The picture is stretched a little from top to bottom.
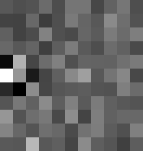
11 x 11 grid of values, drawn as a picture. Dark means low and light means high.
Odd patch: rougher, in the middle left. Average level on the scale: 40%. Mirror symmetry: none. Slope: none. Roughest part: middle left.
